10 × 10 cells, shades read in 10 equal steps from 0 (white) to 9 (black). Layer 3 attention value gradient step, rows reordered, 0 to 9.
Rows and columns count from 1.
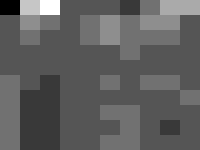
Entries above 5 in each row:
5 3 4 9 10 6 8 7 8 7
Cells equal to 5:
24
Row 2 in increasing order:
4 4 4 4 5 5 5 6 6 6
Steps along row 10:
up same down same down same up same same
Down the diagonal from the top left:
9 4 6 6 6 5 6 6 7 6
